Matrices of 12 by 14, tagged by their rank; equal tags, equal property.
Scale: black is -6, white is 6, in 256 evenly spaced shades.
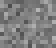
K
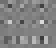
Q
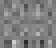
Q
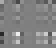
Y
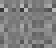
Q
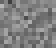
K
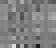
Q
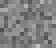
K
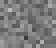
K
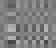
Y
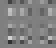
Y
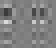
Y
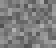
K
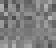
Q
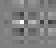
Y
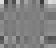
Y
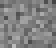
K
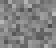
K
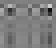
Y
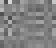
Q
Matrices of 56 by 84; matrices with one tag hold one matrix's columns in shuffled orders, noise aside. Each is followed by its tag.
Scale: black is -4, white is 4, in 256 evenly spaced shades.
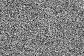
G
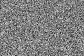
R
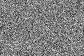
R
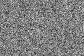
G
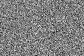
R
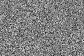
R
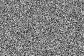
R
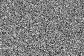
R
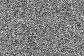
G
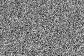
R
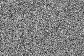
G
